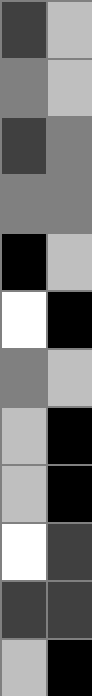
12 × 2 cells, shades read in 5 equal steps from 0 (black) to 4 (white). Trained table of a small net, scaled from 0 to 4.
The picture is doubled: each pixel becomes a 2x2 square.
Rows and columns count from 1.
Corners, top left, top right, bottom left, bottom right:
1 3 3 0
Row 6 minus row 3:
3 -2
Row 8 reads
3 0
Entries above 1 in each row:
1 2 1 2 1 1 2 1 1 1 0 1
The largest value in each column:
4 3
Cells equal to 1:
5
